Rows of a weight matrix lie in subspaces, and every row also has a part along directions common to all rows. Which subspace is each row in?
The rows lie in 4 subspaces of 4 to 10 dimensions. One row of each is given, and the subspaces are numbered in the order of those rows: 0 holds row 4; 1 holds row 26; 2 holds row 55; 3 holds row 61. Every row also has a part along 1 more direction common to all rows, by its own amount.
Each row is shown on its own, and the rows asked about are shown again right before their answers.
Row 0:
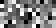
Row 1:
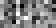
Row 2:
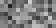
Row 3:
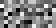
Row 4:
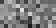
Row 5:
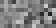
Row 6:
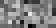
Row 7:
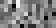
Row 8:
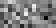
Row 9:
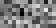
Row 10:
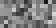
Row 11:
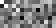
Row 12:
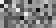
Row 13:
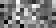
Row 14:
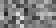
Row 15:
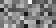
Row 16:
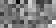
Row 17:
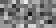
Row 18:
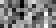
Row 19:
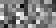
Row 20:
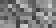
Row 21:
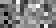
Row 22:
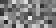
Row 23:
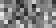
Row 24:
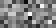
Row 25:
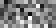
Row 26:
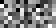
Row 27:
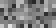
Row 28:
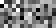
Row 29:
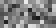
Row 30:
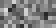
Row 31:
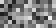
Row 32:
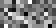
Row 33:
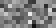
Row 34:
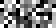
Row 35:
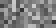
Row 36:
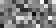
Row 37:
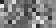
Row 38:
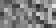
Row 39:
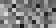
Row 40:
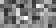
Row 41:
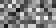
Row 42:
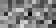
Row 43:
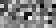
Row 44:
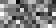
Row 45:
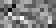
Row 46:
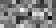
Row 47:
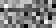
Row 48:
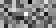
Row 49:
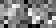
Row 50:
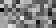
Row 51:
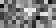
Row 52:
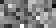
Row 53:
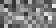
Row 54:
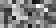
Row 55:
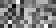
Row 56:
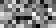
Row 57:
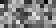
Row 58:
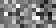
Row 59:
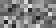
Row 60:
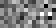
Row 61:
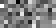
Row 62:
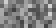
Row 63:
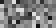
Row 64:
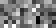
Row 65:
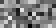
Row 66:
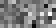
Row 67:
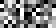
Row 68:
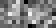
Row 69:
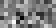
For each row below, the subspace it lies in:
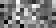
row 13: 2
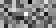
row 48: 1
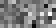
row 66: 3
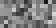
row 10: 0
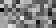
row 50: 1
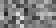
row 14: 2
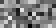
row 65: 2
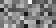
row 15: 1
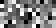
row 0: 3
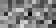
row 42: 3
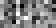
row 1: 2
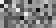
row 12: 1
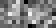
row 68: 0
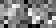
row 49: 0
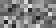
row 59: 0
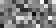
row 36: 3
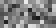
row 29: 0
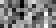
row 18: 2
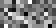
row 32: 1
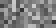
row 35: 2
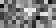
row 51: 3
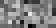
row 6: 0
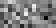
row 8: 2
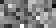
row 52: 2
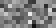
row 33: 3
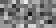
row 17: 0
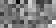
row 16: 3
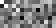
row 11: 1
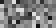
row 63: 3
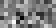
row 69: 2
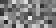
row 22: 0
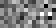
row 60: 3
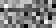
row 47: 1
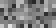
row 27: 2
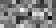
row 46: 3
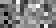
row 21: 2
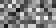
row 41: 2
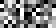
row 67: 1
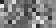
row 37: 3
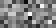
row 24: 0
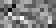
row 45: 1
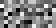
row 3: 3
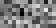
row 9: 0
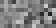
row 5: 3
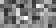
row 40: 2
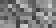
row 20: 2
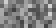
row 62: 0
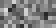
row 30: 2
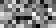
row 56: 3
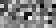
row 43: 0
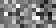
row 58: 2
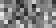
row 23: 2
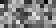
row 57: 0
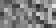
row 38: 2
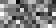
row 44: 2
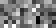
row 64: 1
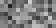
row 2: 3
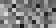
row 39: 2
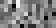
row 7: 2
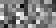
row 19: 2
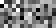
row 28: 1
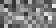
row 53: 1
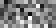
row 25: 0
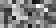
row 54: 2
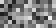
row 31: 3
